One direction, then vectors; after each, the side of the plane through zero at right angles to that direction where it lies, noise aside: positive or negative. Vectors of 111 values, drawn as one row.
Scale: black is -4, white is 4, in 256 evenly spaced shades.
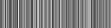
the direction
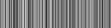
positive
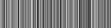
negative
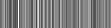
positive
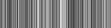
positive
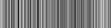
negative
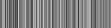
positive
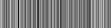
negative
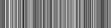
negative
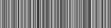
negative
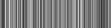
negative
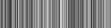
positive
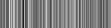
negative
